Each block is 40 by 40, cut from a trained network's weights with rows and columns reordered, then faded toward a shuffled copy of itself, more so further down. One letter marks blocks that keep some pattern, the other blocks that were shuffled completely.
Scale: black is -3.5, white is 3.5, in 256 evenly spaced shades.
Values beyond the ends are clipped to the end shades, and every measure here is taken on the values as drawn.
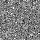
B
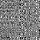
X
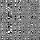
X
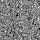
B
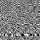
X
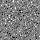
B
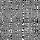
X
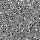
B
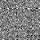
X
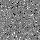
B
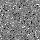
B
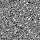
B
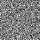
X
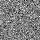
B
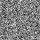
B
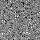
B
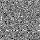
X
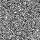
B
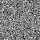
B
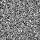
B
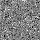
B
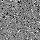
B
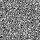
B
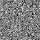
X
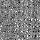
X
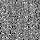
X
